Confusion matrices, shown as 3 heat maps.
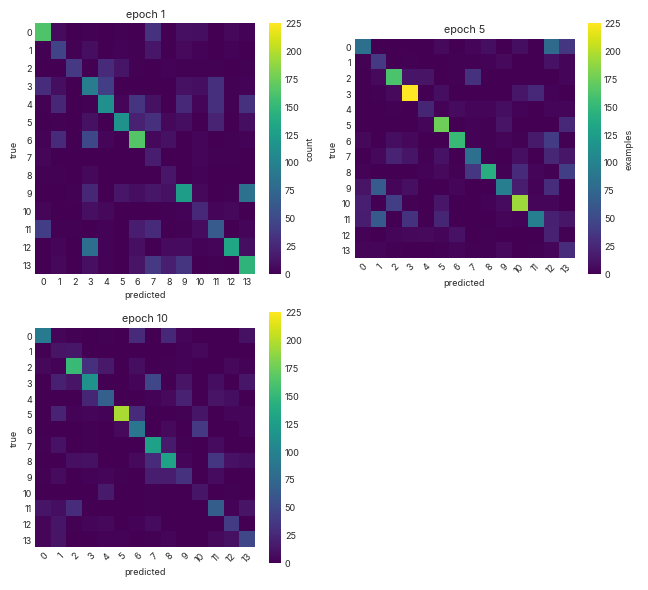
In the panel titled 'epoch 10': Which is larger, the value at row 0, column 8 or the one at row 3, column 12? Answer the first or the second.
the first
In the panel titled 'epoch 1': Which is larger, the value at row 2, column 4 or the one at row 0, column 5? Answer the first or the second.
the first
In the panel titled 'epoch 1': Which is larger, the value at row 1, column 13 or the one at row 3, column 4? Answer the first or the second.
the second
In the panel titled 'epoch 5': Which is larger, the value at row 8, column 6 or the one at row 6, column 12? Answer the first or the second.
the second
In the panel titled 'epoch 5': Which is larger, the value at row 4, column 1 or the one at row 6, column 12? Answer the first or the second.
the second
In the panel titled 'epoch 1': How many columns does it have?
14
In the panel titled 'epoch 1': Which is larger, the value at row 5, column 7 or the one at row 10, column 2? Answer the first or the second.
the first
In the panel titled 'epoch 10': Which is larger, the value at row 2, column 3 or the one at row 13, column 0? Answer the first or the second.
the first
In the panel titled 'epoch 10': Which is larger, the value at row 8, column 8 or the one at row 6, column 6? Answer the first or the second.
the first
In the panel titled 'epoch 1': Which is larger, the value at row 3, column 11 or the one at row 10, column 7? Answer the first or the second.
the first
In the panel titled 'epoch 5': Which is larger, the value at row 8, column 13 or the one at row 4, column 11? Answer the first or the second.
the first
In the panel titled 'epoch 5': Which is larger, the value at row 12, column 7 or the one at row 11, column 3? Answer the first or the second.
the second
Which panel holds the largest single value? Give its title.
epoch 5
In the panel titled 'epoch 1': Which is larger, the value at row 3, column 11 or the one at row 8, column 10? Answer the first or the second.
the first
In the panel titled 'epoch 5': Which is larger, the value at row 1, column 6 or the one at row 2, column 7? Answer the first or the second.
the second
